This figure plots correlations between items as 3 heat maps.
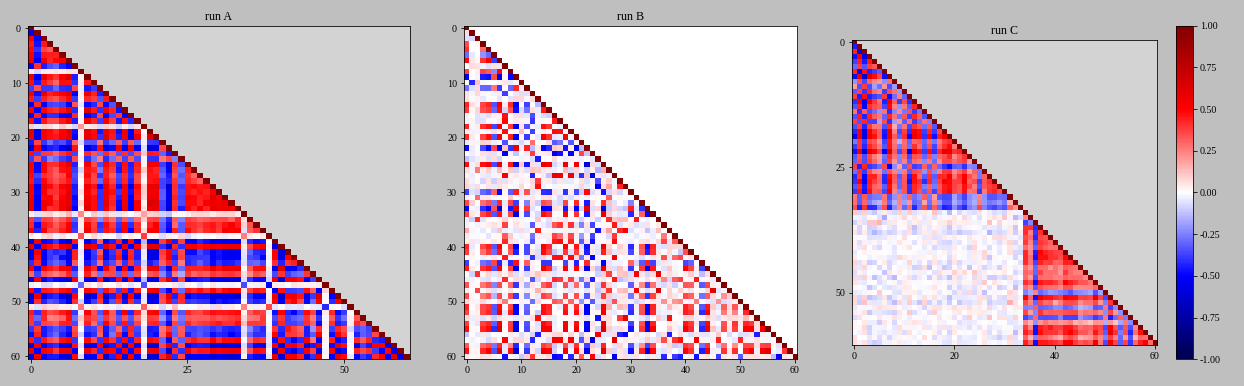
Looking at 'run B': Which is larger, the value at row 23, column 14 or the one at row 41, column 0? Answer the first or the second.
the second
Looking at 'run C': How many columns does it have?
61
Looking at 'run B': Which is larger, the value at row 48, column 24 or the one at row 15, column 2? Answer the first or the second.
the second
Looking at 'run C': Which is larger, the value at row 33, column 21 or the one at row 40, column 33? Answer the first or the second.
the second
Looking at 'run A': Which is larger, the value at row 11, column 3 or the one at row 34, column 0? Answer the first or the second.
the second
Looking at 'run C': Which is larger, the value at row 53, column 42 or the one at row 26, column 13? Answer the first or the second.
the second
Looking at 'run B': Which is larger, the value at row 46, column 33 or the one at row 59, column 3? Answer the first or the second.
the second
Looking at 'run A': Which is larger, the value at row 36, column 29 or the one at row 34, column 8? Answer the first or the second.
the first
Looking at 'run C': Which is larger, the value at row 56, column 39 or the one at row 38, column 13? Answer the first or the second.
the first
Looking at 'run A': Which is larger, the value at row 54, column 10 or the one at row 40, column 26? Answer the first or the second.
the second
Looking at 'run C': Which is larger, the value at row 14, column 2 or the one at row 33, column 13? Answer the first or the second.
the first
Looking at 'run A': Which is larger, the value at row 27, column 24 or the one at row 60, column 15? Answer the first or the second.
the first
